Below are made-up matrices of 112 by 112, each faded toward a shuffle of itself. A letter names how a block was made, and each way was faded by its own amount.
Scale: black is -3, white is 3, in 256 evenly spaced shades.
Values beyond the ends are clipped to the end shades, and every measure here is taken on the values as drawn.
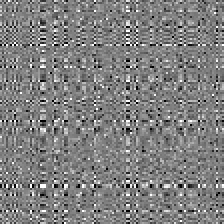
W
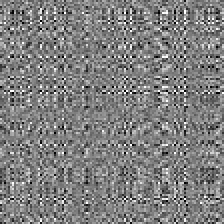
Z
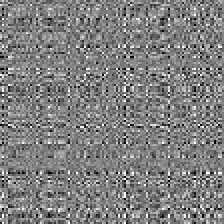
Z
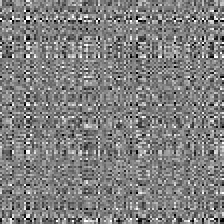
Z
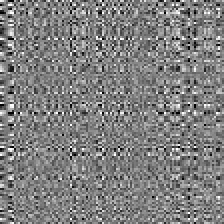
Z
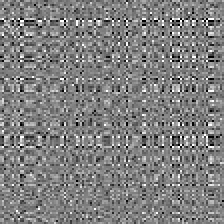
W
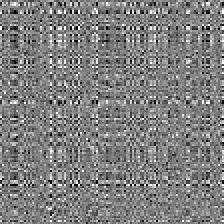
W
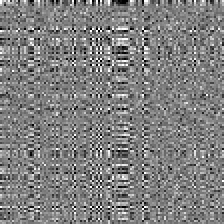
W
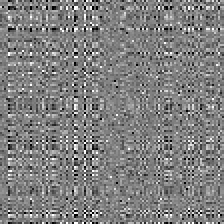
W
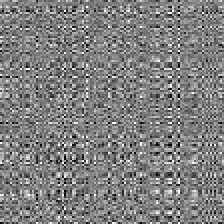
Z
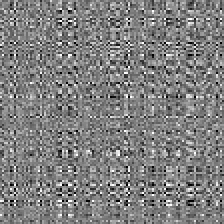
Z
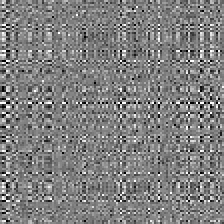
W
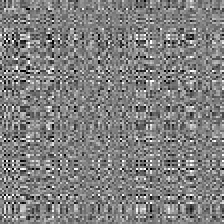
Z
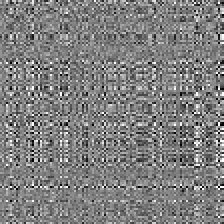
Z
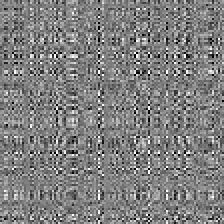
Z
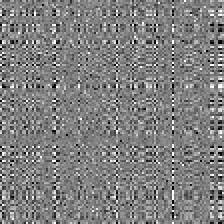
W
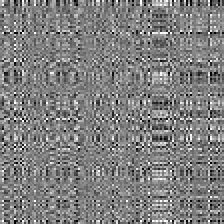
Z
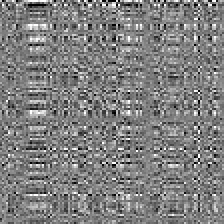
Z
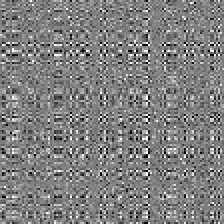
W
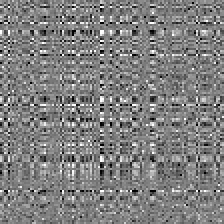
W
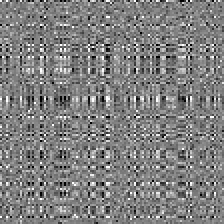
W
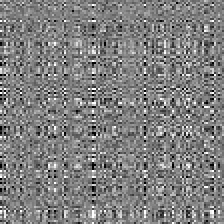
Z
